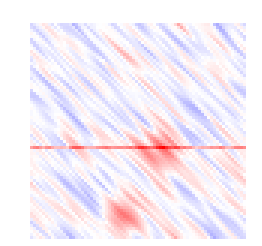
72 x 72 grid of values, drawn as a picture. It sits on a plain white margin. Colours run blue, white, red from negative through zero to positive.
Row 42 differs from the rows beside it. Neither half mirrors the other. Two bumps rise from the field. The values are skewed, with a long tail toward high values.
